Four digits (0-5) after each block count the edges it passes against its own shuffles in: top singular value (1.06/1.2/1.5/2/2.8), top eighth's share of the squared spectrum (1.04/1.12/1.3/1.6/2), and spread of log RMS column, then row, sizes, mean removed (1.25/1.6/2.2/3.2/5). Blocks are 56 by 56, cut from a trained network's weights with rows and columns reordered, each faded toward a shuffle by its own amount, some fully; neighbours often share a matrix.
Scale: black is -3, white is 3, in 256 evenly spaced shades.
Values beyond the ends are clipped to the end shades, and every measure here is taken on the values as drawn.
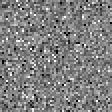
1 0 0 0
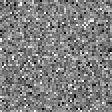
0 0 0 0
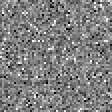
0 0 0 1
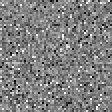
0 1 0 0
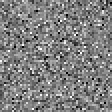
0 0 0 0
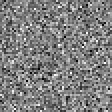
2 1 0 0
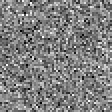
0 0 0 0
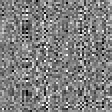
4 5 3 1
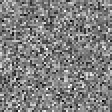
0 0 0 0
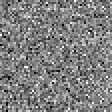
1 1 0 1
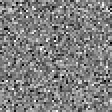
2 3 0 1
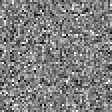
2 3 2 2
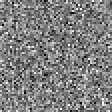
0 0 0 0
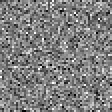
2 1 0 0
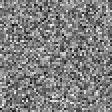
0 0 0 0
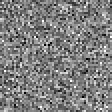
1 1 0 0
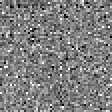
2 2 1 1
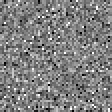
0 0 1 0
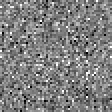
2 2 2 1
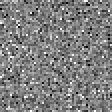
0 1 0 0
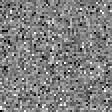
1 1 0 0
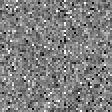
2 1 1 0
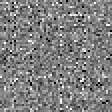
2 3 2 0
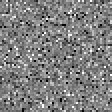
0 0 0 1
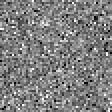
1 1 0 0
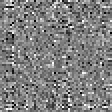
3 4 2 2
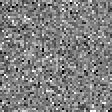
1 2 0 0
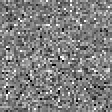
2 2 1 1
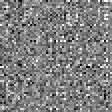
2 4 2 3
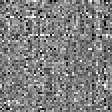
3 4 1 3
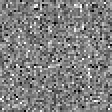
2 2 0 1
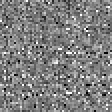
2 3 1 2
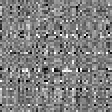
4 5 3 3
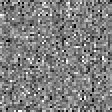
1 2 0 1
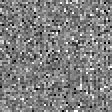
2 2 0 1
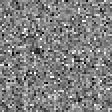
1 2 0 1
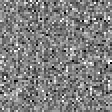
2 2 0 2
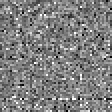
2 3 0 2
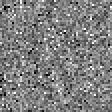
1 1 0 0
